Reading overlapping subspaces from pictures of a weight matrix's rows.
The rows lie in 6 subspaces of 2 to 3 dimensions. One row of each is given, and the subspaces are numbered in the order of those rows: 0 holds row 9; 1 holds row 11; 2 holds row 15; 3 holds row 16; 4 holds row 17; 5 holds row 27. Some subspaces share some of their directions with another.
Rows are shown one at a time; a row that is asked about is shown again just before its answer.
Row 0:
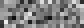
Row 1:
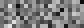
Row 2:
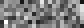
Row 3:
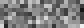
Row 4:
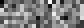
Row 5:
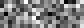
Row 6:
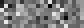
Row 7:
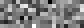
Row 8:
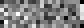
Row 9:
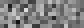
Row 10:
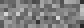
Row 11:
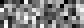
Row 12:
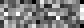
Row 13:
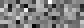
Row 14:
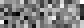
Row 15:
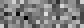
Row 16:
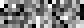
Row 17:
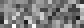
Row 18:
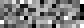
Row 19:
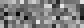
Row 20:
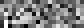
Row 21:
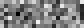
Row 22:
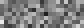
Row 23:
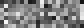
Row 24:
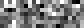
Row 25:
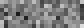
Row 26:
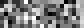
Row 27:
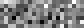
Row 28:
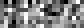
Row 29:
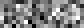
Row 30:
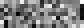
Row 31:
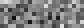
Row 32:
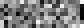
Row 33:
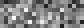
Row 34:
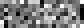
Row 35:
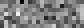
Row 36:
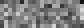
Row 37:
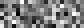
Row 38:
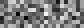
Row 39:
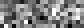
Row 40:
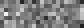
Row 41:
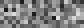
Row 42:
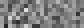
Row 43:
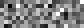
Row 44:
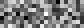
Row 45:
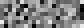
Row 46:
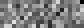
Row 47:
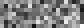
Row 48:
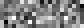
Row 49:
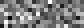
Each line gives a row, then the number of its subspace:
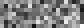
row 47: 4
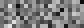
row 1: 3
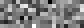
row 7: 0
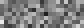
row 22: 2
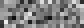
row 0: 5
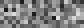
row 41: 4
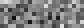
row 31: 5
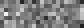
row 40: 1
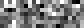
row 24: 1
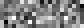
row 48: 5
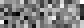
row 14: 4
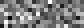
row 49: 0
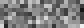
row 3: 4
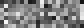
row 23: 0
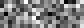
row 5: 1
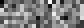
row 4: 3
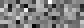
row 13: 0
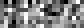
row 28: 1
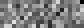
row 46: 3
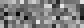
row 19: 2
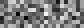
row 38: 2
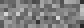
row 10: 1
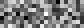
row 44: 2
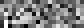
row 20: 0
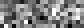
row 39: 4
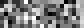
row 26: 1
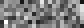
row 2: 5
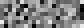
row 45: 0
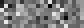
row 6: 3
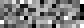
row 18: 0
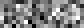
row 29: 4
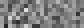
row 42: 0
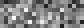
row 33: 5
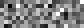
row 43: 3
